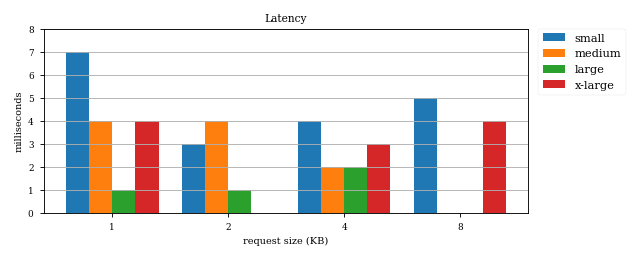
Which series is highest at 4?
small
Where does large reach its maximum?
4
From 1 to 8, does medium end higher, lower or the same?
lower
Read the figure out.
Title: Latency
x-axis: request size (KB), ticks 1 2 4 8
y-axis: milliseconds, ticks 0 1 2 3 4 5 6 7 8
Legend: small, medium, large, x-large
Values:
small: 7 3 4 5
medium: 4 4 2 0
large: 1 1 2 0
x-large: 4 0 3 4
